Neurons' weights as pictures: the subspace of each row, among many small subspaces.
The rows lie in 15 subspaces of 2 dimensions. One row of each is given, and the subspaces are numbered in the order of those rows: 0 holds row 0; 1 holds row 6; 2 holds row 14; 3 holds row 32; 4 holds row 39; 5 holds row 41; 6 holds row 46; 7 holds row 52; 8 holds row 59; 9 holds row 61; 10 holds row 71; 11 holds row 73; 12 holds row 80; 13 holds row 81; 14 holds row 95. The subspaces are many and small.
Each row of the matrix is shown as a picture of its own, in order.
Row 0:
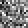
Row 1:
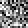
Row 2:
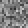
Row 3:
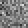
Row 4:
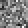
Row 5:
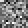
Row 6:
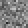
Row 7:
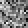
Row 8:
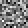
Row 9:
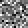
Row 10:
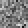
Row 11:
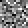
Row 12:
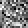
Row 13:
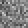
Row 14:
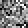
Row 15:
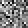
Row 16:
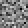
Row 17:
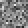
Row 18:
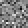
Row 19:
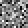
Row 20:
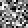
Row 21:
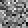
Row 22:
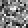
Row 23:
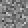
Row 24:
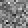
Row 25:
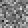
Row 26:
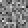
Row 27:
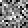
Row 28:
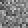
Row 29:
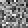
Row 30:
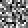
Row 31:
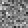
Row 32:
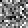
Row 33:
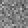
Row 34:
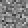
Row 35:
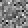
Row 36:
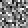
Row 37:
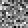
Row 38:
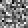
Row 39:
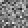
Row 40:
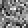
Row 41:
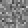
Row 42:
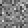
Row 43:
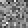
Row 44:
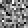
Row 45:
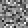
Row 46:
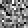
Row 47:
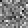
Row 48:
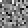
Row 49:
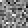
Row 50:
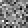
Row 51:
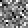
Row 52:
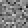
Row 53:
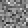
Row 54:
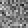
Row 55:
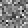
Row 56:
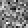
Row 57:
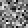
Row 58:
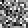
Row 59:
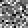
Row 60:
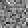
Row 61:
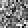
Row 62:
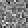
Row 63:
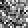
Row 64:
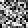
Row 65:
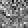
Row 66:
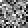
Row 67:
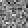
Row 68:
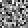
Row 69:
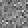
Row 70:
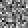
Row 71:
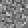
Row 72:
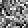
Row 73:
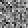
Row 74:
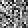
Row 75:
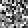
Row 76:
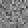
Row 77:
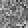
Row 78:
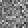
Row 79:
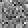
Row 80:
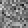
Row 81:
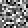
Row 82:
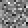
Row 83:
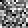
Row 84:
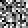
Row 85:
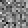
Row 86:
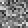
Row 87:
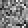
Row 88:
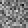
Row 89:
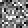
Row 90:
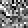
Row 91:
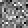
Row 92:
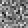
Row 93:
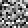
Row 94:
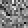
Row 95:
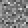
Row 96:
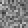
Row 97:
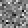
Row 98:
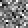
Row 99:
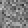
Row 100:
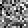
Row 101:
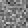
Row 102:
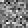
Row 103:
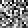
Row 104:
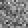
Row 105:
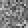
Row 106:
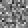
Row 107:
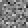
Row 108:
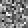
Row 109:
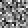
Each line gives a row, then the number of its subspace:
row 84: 5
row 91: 9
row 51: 3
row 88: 4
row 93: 14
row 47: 3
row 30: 5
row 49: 7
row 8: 13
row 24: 8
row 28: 7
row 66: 0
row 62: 10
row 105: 2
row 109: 11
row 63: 0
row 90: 6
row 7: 0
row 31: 14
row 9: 8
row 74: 11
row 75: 10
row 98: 3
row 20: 1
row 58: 4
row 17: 9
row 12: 12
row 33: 4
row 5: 4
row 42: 12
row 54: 8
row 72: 1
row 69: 2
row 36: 11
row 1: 8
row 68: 11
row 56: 1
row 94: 6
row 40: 1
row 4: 9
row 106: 5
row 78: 2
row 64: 4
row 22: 3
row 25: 0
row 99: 12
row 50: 0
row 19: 12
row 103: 11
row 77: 2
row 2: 3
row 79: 9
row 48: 11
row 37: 14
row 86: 14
